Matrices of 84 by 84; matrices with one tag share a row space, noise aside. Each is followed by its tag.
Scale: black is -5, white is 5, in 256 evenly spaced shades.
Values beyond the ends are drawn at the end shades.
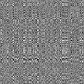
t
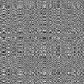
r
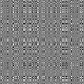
t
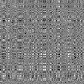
r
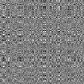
r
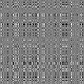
t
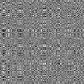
r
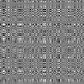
r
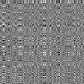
r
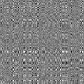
t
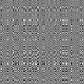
t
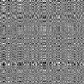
r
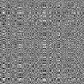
r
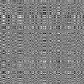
r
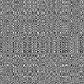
t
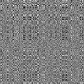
t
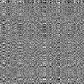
r
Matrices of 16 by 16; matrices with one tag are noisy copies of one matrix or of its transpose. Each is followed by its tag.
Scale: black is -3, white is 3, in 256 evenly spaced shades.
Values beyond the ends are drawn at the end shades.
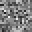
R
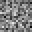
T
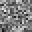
R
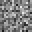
T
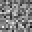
T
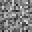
T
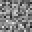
T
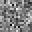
R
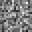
T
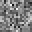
R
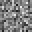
T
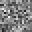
R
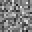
T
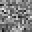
R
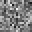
R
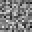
T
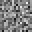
T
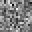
R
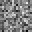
T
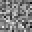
T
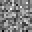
T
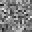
R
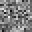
R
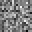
T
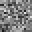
R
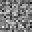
T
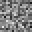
T
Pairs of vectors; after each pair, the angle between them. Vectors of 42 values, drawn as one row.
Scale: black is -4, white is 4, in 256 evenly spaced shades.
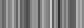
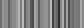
partly aligned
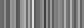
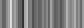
orthogonal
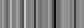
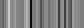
orthogonal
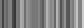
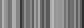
partly opposed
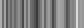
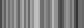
nearly opposite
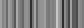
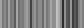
nearly parallel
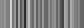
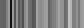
partly opposed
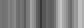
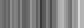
nearly parallel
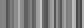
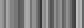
nearly opposite
